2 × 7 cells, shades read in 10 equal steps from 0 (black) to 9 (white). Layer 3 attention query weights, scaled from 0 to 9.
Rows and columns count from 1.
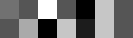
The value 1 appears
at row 2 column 5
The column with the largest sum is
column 6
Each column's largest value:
4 6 9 7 1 7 3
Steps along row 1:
down up down down up down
